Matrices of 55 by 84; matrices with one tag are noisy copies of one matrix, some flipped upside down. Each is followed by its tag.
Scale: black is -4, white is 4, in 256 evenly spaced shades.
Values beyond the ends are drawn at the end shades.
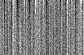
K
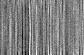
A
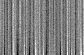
K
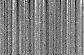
K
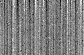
K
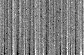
K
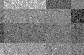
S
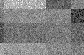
S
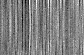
A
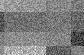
S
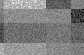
S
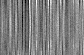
A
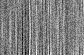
A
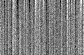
K
